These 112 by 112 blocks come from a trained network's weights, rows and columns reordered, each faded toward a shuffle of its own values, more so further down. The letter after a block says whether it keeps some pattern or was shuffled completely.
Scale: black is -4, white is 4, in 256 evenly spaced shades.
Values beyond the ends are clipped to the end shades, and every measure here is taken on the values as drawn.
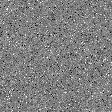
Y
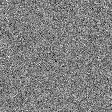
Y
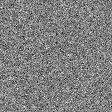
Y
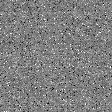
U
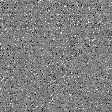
U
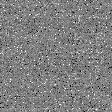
U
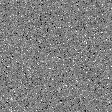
Y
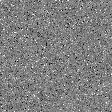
Y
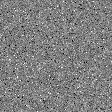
Y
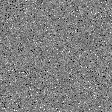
Y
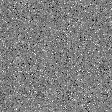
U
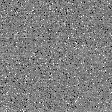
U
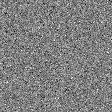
U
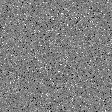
Y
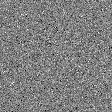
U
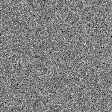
Y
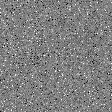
Y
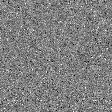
U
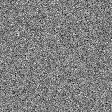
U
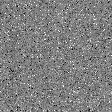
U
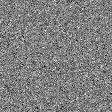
Y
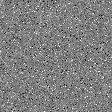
Y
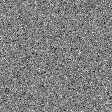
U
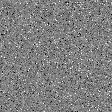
Y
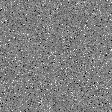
Y
